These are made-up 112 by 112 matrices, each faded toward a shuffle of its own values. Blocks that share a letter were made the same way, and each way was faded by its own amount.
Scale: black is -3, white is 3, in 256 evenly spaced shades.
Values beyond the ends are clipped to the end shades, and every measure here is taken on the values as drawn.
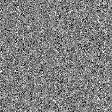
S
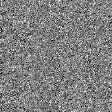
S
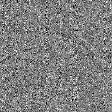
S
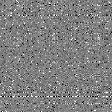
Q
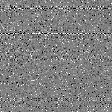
Q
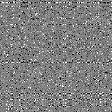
Q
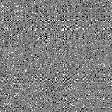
Q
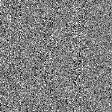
S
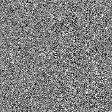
S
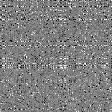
Q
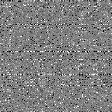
Q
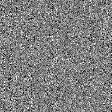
S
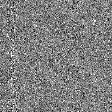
S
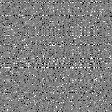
Q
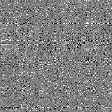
Q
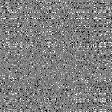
Q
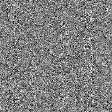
S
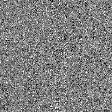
S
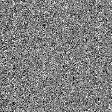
S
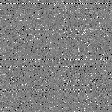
Q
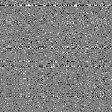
Q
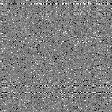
Q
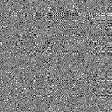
Q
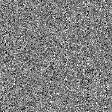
S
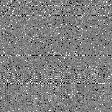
Q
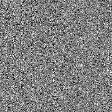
S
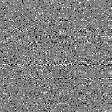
Q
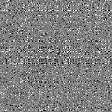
Q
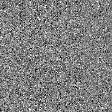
S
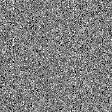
S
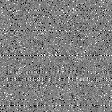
Q
